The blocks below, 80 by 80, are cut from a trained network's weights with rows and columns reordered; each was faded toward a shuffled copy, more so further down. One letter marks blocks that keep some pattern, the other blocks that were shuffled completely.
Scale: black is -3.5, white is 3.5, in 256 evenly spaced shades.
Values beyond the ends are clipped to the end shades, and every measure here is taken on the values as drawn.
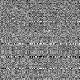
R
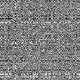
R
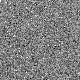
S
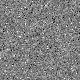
S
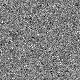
S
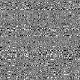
R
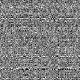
R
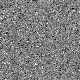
S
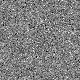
S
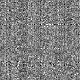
R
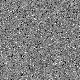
S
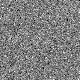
S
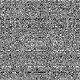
R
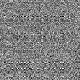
R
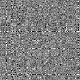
R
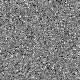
S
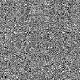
R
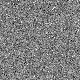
S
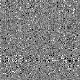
R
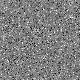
S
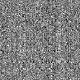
R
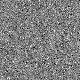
S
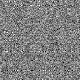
R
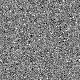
S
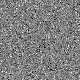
S
